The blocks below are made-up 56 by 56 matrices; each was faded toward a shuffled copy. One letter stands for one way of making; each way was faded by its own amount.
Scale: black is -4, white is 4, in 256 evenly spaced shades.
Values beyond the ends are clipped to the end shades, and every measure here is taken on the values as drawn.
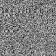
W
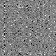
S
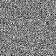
W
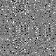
S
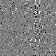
S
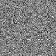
W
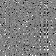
S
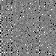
S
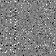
S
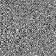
W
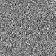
W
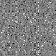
S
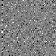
S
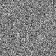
W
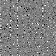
S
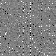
S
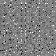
S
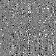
S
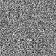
W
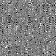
S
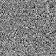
W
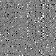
S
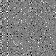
S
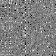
S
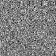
W
